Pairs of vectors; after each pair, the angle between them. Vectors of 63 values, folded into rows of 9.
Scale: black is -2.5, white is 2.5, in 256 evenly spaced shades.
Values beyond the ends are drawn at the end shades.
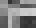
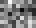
partly opposed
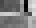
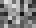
partly opposed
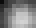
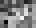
partly aligned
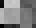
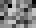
orthogonal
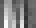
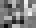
partly opposed
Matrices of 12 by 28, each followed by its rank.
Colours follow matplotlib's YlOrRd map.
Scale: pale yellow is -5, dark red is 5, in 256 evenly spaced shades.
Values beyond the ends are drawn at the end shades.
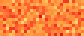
full rank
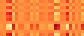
one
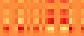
one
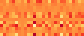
two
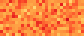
full rank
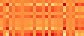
one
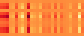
one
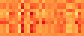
two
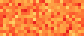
full rank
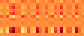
one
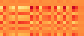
one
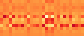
two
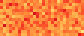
full rank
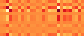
one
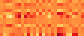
two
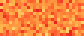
full rank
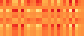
one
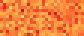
full rank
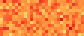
full rank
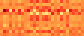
two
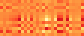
two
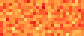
full rank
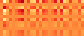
one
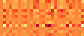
two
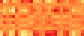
two
